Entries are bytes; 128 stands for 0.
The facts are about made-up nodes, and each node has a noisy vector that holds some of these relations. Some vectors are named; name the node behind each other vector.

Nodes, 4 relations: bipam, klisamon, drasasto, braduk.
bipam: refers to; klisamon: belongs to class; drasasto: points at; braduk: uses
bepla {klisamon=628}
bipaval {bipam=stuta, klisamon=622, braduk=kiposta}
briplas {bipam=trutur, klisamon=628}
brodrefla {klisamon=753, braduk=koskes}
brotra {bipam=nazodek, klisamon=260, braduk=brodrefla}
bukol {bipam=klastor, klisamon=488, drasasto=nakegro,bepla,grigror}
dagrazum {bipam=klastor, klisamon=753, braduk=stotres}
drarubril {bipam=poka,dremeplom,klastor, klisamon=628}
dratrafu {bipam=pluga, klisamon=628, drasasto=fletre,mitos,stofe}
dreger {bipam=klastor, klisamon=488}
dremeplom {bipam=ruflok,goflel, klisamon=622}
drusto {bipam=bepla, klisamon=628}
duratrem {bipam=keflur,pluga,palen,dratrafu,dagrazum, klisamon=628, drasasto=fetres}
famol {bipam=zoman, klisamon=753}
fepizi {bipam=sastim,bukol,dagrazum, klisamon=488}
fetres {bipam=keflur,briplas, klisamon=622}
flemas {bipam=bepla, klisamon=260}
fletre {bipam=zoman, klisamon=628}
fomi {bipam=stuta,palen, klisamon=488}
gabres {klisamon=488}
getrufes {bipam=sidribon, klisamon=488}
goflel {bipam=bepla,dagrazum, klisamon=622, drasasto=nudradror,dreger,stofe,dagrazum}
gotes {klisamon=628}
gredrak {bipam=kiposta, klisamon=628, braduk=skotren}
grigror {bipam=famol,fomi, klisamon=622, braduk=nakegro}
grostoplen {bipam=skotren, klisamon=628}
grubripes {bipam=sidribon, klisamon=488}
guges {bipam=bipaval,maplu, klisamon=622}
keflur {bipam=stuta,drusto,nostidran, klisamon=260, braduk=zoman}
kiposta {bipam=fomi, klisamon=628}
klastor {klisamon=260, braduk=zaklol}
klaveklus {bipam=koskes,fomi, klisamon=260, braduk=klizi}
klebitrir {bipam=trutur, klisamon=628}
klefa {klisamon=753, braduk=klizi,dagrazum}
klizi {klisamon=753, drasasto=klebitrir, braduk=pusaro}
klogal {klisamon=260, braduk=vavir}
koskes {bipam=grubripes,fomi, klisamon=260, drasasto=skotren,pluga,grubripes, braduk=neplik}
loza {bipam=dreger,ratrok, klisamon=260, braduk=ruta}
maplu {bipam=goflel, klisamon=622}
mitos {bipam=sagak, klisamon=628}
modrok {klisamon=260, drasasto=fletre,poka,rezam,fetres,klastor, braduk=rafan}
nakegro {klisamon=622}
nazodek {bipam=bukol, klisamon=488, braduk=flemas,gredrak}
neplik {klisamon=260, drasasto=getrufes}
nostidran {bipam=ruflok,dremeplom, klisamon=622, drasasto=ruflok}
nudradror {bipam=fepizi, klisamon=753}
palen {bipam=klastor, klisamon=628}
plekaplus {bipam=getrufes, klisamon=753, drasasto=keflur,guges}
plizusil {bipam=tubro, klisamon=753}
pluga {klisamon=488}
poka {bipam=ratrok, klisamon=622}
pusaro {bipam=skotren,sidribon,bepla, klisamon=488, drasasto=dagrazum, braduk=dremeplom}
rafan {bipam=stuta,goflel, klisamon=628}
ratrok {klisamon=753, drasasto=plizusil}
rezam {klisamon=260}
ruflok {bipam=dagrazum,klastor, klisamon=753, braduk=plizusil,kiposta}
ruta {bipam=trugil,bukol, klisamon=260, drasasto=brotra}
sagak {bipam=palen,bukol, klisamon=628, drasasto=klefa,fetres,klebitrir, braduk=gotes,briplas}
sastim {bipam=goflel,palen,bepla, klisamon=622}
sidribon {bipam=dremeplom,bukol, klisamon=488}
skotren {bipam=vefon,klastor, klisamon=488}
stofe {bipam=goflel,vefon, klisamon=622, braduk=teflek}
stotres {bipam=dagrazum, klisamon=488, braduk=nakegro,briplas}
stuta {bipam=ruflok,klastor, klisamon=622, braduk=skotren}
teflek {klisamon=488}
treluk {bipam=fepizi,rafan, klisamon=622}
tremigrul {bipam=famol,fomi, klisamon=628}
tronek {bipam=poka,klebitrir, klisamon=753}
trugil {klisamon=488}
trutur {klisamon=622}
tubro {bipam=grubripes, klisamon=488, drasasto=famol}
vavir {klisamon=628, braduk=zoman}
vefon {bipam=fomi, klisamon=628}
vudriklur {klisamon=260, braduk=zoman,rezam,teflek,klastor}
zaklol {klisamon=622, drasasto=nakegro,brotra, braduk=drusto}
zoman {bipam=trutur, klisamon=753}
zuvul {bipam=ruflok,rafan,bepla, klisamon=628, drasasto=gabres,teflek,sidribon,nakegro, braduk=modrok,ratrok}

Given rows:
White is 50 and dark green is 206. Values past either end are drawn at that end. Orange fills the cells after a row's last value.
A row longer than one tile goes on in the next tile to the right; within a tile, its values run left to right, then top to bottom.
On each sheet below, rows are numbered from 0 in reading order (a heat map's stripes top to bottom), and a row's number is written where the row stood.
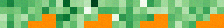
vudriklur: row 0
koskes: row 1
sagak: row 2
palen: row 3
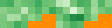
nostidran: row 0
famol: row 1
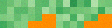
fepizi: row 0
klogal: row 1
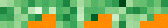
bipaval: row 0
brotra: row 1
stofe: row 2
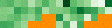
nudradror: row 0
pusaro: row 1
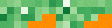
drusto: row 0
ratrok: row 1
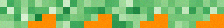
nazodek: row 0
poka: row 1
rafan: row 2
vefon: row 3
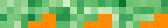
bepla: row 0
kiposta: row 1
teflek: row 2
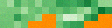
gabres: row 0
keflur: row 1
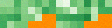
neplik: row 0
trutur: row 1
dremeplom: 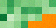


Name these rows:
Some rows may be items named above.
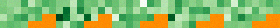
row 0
tremigrul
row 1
klastor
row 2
sagak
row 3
dremeplom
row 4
gotes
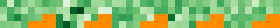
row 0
gotes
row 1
modrok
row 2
neplik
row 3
dremeplom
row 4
mitos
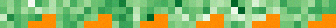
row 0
sagak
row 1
tronek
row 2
brotra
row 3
skotren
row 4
gredrak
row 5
drarubril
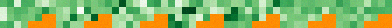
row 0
klaveklus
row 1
flemas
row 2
stotres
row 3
modrok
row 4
zaklol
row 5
grostoplen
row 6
drarubril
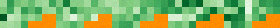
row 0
dremeplom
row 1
stuta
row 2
fetres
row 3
vavir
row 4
brodrefla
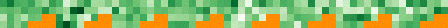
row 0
vudriklur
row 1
modrok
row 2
nakegro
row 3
duratrem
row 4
dagrazum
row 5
klefa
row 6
briplas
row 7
zoman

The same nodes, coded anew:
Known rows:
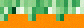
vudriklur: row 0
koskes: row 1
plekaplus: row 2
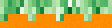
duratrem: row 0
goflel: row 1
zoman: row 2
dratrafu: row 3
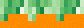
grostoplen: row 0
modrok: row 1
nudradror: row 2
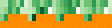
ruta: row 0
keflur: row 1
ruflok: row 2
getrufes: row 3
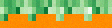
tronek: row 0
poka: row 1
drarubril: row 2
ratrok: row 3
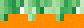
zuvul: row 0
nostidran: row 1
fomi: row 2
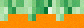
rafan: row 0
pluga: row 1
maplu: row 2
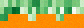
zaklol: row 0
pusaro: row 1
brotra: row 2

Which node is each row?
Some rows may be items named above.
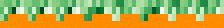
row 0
vudriklur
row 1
vudriklur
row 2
vudriklur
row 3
zaklol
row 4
klizi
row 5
stofe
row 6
pusaro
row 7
pusaro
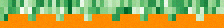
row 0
nazodek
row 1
nakegro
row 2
sagak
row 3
kiposta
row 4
zaklol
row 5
briplas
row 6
loza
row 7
dremeplom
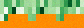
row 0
klogal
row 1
klastor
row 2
stotres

